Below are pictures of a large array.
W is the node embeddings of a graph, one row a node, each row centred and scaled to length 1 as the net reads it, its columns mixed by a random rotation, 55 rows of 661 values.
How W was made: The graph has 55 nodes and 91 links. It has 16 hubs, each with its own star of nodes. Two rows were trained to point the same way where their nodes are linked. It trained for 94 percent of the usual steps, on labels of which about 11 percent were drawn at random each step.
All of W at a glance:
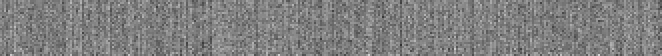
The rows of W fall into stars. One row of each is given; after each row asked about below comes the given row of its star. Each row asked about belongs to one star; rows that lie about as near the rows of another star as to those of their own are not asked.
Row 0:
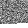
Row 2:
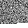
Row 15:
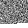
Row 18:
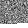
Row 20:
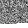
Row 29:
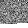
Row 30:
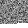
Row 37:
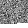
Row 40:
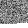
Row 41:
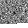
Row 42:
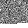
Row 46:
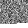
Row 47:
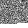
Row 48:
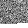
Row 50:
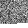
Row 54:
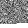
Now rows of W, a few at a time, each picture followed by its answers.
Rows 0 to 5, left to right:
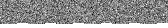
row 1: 37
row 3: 54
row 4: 0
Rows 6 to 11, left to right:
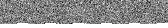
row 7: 41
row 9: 42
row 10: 15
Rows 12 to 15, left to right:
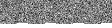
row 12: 30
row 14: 18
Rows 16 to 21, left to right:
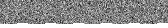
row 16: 29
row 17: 2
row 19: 15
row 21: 0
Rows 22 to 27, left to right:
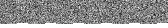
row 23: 54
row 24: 47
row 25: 29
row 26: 50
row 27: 30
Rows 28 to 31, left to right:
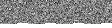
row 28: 18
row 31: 41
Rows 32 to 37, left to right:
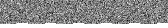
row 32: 46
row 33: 30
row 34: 46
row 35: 0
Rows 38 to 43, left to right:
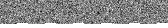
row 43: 46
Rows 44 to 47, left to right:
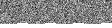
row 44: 40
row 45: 54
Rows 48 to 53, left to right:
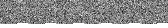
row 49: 48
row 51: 29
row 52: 20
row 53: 41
